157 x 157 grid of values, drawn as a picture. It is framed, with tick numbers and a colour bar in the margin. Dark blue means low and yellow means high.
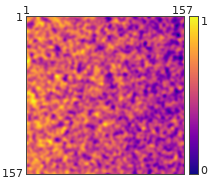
The histogram is bell-shaped. There is an overall slope up to the left. There are no regular stripes. The field is mottled with small blotches. No lone cell stands out from its neighbours.
